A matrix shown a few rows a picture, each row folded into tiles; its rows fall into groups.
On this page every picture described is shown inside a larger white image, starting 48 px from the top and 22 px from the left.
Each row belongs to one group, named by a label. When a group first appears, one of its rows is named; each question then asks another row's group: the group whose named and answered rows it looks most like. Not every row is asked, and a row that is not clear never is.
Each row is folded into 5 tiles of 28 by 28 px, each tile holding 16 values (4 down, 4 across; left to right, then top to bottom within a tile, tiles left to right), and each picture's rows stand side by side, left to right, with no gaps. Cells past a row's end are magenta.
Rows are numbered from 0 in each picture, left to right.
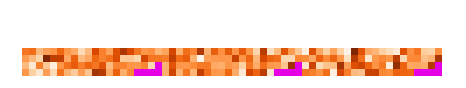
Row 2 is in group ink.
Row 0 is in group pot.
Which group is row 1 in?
ink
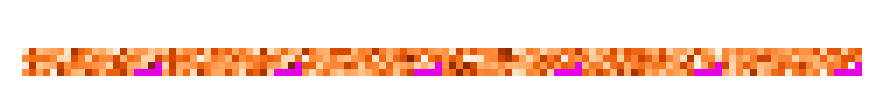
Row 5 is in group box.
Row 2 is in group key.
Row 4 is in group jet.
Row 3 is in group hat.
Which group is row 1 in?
ink
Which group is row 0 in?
ink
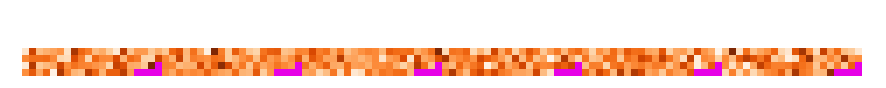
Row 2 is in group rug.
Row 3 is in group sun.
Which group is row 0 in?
ink
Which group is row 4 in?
jet
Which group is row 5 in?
pot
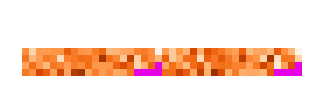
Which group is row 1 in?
jet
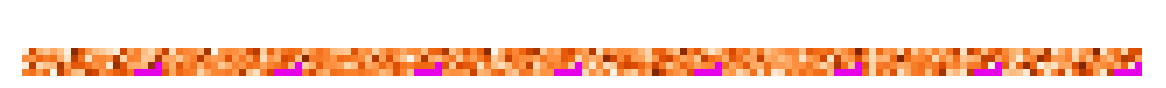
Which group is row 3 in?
box
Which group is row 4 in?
pot
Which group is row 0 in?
ink
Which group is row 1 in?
box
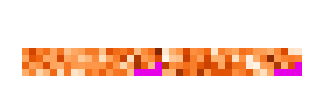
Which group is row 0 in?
rug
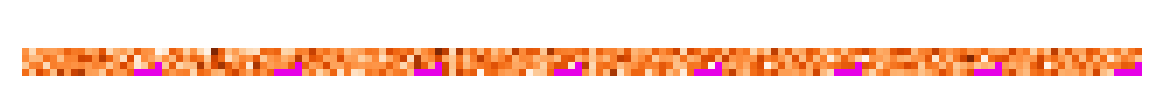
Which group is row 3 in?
box
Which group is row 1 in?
ink
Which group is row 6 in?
key
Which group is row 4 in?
box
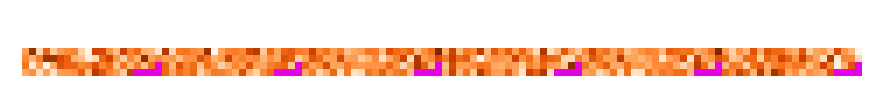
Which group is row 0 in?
pot
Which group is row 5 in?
jet
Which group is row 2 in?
rug
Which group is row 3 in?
ink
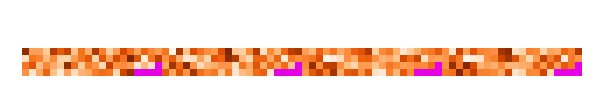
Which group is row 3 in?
hat
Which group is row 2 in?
hat
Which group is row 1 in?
hat
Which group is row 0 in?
key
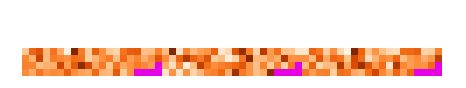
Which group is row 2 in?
ink
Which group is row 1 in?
pot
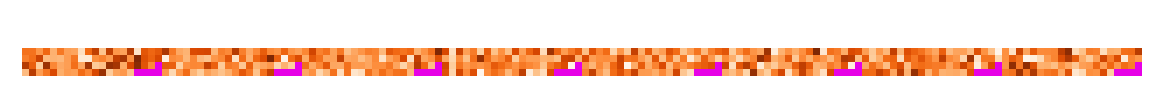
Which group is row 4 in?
sun
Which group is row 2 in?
rug
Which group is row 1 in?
key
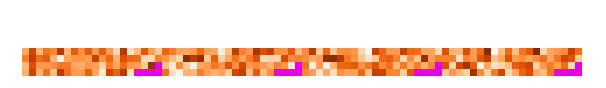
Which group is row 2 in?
pot
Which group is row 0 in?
ink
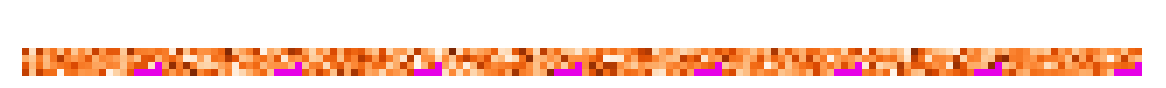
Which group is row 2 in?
jet
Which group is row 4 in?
hat
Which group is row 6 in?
ink
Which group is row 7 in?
sun
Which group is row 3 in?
pot
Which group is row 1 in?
hat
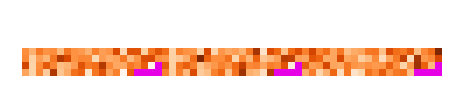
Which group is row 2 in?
rug
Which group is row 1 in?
box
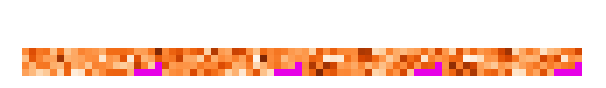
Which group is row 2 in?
hat
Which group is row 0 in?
rug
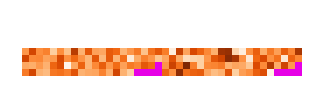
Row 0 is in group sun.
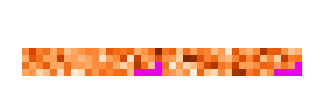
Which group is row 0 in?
rug
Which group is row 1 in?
pot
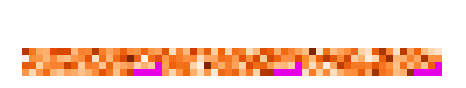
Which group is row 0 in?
key
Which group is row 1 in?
key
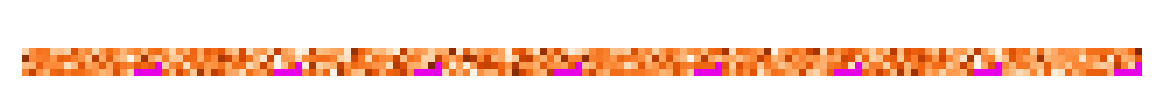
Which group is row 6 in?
jet
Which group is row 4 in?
sun
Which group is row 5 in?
box
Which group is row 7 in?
rug
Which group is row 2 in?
ink
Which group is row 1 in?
jet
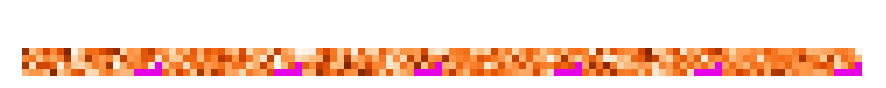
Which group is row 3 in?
sun
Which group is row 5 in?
jet
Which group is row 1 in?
jet
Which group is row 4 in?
hat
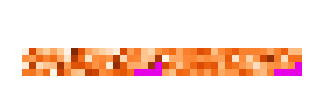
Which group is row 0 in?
ink
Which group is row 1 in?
key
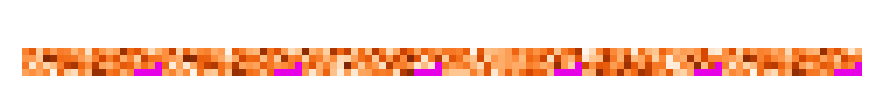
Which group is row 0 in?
pot
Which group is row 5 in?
pot
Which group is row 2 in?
key
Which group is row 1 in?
pot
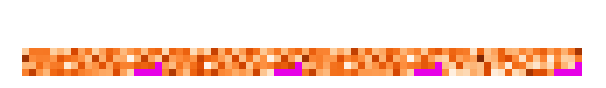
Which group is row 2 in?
sun
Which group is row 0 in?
sun
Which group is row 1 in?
sun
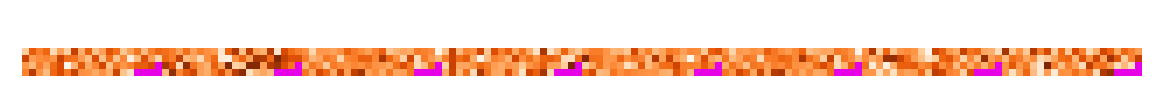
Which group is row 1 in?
rug
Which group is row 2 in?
jet
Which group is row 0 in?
sun
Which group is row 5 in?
jet
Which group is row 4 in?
sun
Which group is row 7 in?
key
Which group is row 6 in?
pot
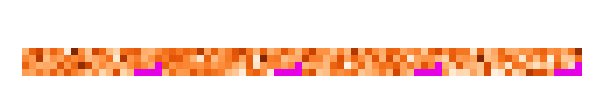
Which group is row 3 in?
rug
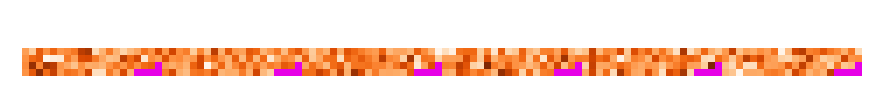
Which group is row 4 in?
ink
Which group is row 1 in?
sun
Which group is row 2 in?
jet
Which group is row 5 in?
pot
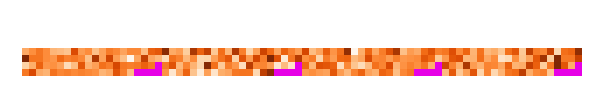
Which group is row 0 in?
sun
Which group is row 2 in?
box
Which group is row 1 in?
key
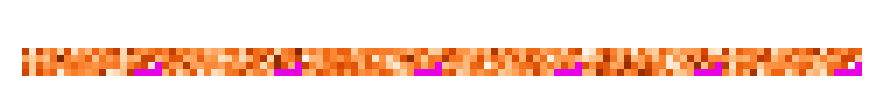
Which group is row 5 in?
box
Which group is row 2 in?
key
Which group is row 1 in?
rug
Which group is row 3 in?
sun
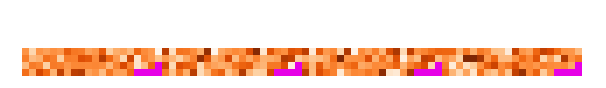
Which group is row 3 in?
pot
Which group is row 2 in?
box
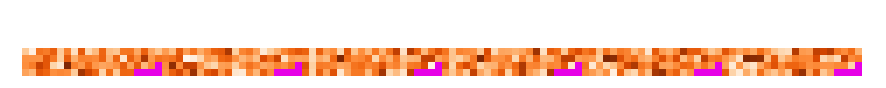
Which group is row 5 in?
pot
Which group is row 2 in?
box
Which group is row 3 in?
box
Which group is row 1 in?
hat
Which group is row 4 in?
pot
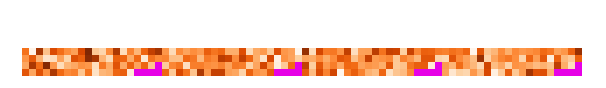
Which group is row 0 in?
hat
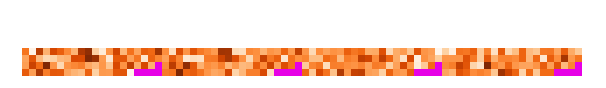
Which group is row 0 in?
hat
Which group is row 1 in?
hat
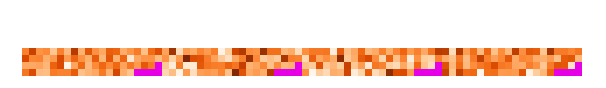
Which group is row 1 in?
pot
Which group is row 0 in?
sun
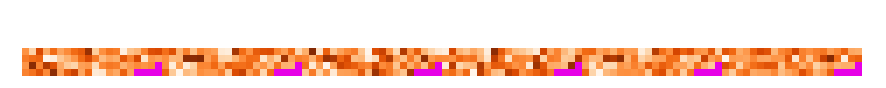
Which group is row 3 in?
ink
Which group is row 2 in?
pot
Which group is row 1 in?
pot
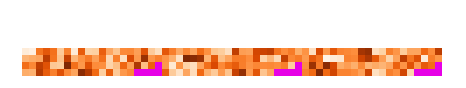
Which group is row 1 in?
pot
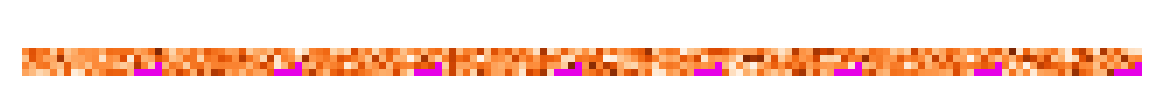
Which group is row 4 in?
hat
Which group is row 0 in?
rug
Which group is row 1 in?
jet
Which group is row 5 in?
pot
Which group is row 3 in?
ink
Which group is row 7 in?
pot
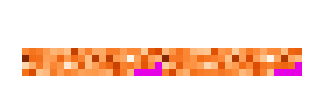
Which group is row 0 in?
sun
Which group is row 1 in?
sun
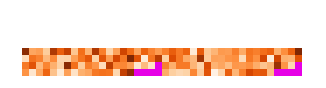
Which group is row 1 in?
rug
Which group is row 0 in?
key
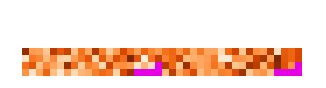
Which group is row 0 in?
key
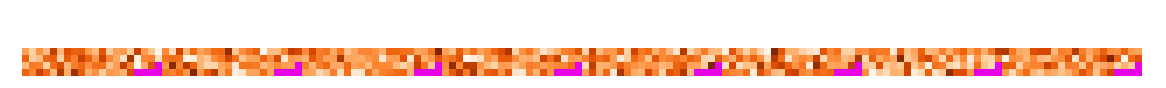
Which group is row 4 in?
ink
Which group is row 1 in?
hat
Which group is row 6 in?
rug
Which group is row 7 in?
key
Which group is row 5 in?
ink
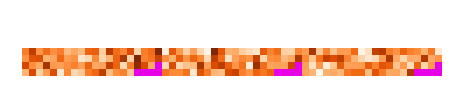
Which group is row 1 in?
ink
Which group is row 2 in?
pot
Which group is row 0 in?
rug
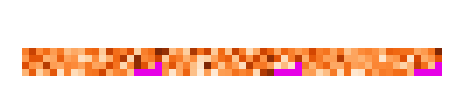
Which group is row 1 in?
key
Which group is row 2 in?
rug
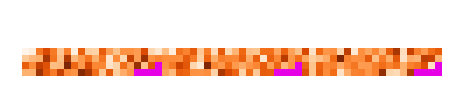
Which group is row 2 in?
box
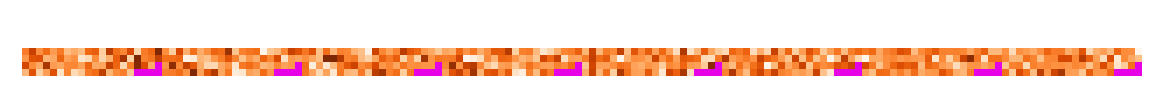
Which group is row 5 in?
sun
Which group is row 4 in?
ink
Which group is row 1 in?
hat
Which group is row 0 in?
rug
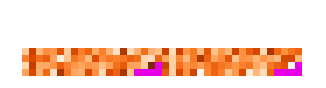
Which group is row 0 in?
ink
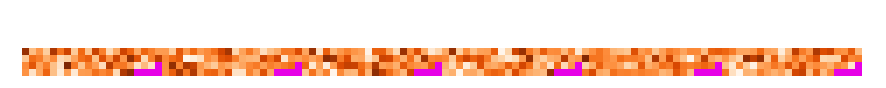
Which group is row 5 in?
pot
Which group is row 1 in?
hat
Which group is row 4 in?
sun
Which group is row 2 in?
pot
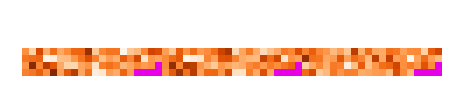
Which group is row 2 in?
sun
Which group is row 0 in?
hat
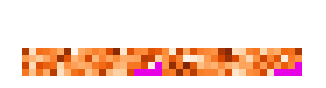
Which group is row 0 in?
box
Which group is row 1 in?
hat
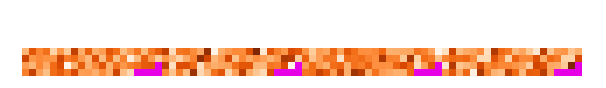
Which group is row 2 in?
jet
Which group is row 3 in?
ink
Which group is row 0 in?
sun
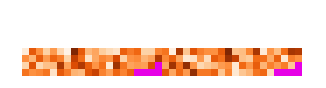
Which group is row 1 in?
hat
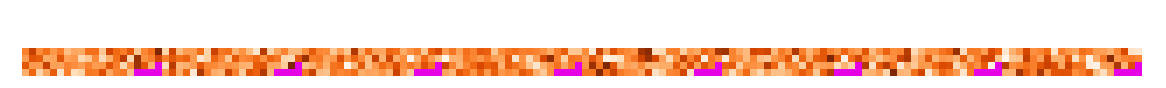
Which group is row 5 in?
key
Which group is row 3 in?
key
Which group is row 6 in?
box
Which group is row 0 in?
rug
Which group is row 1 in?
ink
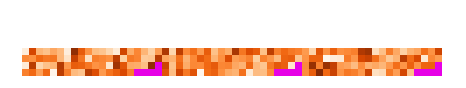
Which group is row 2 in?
hat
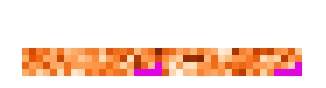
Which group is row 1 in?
pot
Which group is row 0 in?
rug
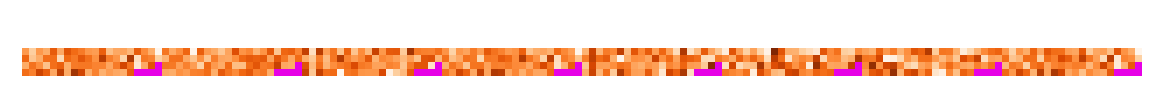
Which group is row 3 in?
jet
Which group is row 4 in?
ink
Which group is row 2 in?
box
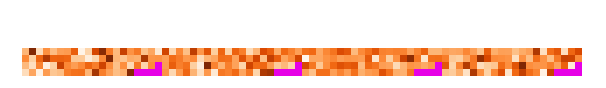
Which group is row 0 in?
pot
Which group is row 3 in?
box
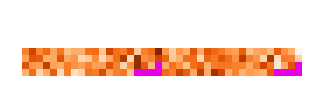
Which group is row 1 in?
jet
